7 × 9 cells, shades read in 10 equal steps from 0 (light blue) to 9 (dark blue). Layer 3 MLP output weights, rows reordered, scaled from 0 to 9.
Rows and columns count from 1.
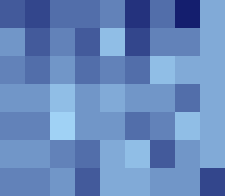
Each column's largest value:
6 7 5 6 4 8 6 9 7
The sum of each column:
27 32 20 33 18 31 26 27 19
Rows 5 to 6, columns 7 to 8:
4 1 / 6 3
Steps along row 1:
up down same down up down up down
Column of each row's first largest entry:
8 6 2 8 6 7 9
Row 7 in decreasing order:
7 6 4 4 3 3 3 2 2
